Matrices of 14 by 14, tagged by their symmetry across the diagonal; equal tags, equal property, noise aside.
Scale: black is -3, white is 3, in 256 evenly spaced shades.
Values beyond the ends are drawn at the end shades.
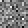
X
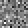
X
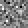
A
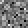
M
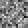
M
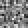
A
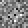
M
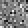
A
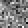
A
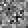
M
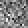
X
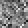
A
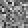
A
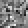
A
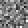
M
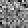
X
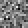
M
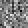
X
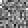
X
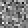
A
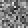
X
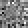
A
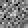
M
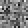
X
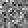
M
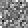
M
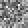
M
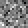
A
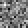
X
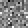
X
